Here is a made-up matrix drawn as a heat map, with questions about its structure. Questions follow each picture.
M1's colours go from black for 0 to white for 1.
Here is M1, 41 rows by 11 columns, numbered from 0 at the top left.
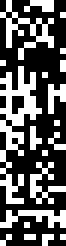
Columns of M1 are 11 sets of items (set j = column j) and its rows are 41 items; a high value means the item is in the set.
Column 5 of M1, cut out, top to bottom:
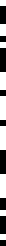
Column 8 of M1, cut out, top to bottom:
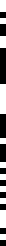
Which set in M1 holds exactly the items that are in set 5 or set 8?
1
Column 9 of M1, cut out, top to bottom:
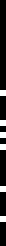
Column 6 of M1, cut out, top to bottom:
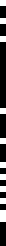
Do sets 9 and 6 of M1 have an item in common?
yes
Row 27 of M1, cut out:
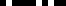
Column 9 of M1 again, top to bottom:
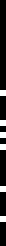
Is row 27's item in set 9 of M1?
no
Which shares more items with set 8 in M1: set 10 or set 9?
set 10
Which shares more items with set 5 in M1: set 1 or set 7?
set 1
